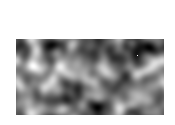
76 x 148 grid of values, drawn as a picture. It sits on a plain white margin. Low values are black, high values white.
Average level on the scale: 50%. Stripes: none. Mirror symmetry: none. Ninth with the highest average: middle left. Lone odd cells: 1, higher than its neighbours.
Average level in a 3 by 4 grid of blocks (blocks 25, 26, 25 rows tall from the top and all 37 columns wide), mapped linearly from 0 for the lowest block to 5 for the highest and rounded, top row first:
2 2 0 0 | 5 4 3 4 | 3 1 2 3
